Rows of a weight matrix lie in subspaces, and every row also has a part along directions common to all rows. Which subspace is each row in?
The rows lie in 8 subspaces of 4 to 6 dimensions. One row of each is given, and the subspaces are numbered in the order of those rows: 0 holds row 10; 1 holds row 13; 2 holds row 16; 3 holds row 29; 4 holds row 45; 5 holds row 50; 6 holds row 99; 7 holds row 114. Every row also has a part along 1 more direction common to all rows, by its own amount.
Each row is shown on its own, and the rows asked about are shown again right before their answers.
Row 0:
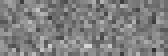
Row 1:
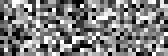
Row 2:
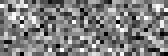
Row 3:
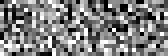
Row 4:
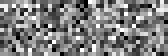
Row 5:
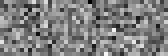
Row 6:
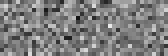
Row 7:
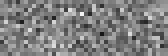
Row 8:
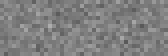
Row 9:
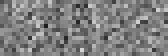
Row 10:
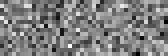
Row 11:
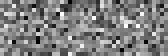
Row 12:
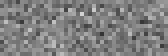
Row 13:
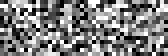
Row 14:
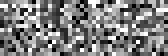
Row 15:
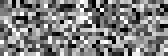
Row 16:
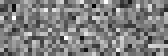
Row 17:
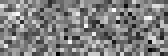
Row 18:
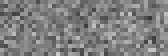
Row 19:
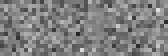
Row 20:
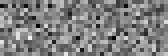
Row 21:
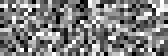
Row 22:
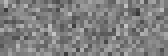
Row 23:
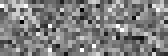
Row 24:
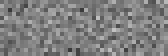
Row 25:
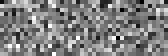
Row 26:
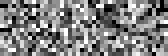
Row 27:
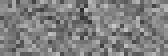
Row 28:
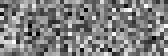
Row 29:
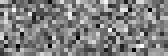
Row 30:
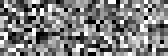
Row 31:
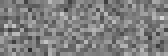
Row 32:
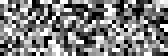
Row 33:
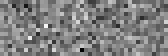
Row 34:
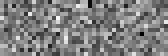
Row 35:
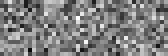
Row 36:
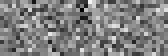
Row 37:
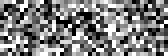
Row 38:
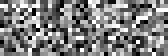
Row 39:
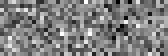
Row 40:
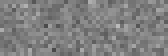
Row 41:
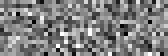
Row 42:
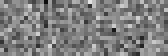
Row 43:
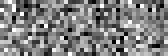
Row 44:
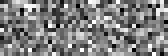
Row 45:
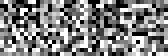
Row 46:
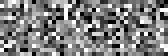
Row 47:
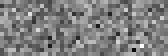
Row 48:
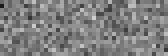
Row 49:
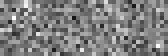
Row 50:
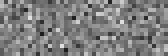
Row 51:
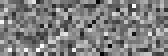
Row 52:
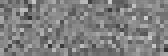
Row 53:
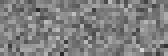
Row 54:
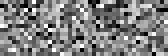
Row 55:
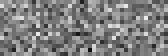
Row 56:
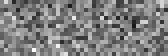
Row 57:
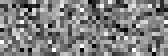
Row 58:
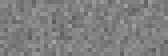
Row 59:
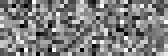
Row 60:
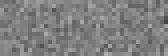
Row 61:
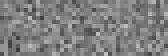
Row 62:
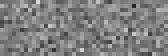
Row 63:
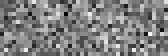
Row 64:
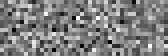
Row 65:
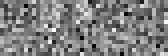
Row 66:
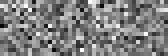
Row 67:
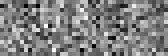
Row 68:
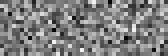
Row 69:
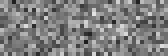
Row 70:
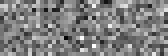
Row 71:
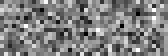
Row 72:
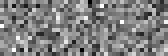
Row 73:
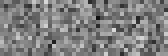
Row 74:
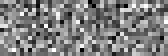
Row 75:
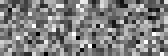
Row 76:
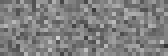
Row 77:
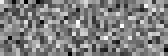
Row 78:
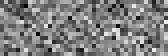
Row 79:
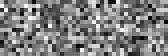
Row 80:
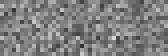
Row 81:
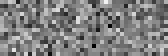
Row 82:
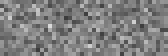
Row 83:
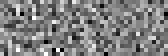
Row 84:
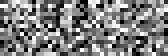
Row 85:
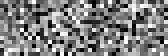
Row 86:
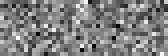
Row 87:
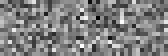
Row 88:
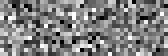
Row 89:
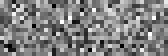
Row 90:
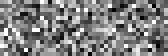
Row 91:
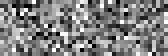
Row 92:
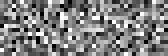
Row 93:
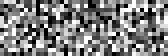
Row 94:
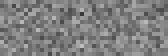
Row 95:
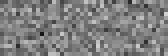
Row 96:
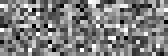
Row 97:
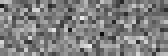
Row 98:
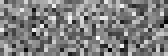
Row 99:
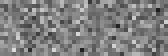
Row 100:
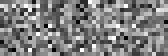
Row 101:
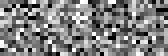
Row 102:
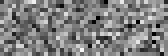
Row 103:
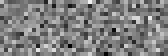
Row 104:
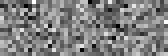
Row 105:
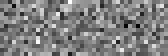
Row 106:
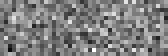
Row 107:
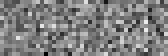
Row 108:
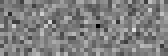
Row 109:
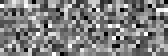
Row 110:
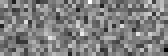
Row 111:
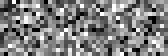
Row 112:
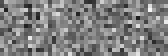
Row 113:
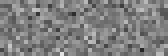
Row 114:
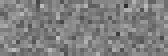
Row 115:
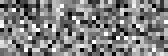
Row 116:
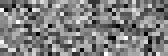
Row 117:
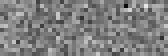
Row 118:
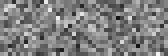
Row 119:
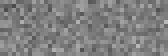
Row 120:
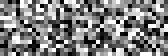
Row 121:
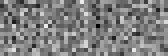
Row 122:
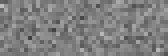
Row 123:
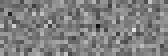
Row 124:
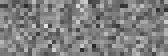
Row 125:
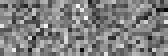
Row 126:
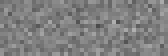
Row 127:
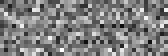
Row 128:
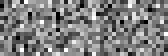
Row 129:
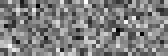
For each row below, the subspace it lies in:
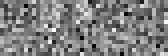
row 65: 3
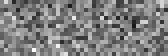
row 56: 5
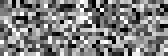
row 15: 6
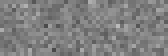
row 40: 4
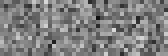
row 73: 0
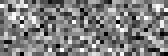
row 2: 7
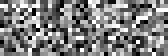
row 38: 5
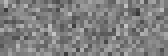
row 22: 4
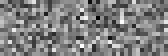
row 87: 2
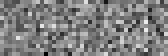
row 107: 0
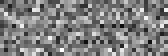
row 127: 7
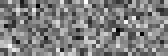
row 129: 1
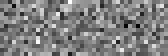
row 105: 2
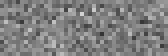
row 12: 3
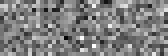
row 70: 2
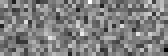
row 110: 5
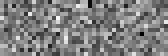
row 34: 5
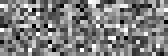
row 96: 1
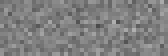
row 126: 4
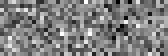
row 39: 1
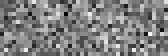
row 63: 3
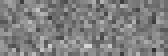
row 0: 4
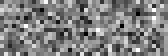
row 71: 6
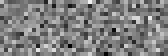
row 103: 0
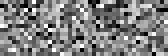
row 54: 6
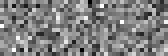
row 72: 5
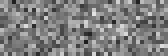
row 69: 1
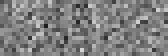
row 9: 5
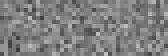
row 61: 1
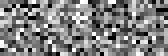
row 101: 7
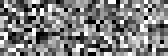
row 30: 0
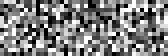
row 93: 7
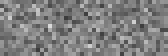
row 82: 4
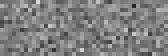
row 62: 0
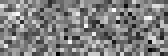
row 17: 7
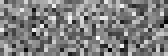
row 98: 7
